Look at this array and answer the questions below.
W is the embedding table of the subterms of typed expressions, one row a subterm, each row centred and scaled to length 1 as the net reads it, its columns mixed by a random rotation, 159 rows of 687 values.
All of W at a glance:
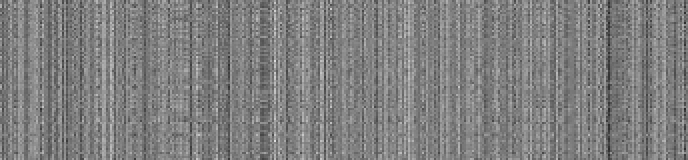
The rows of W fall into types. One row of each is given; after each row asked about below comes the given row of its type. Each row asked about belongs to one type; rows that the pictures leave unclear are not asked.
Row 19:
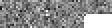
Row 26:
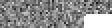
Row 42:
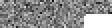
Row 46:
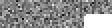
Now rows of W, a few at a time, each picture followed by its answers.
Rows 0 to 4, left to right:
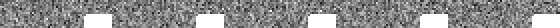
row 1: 26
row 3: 26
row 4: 42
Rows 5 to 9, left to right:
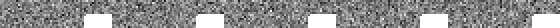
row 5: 46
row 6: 42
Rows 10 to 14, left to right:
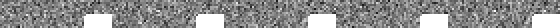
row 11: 19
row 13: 42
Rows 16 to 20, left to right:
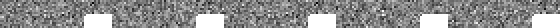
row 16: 46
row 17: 26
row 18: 46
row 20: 26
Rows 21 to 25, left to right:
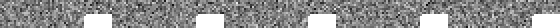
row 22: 42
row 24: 26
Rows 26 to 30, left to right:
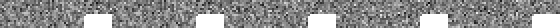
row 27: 26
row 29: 46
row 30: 42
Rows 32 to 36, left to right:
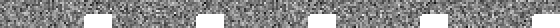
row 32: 26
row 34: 26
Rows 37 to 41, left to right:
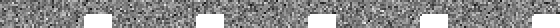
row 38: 46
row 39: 42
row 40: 19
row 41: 42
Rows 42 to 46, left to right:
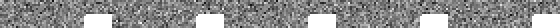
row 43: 26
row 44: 42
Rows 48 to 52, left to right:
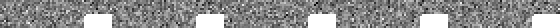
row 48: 26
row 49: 26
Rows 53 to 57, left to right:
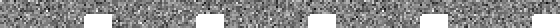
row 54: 26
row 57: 46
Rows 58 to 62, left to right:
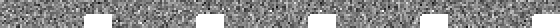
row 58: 46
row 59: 26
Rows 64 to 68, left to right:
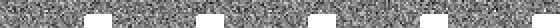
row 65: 46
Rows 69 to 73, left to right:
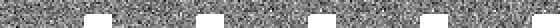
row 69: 42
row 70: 42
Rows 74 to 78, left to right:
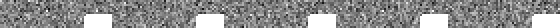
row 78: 26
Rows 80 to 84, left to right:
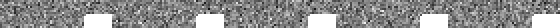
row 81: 26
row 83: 19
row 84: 26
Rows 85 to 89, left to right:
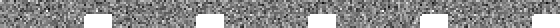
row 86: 42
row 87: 46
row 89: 46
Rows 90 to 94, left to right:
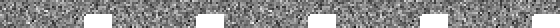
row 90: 19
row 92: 19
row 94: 26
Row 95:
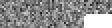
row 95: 26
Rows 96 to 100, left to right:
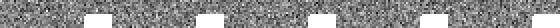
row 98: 46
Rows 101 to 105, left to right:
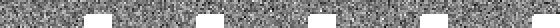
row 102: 26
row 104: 26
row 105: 42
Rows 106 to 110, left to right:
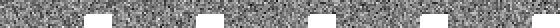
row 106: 26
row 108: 42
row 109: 42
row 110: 26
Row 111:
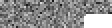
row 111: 42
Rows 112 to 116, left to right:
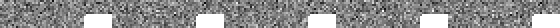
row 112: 42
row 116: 46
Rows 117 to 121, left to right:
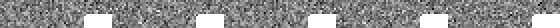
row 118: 19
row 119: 26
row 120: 26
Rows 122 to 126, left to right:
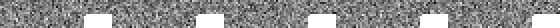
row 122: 26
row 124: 42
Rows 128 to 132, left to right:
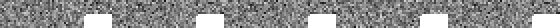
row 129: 42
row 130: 42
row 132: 42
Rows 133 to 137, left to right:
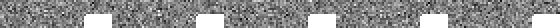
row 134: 19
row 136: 46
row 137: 42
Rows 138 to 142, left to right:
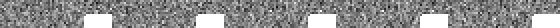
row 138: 26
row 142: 26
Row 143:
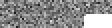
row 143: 42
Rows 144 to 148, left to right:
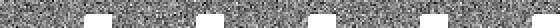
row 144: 42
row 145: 46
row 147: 46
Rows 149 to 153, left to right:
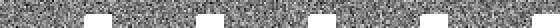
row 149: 42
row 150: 46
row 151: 26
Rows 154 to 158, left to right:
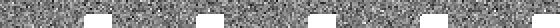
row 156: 42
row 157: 19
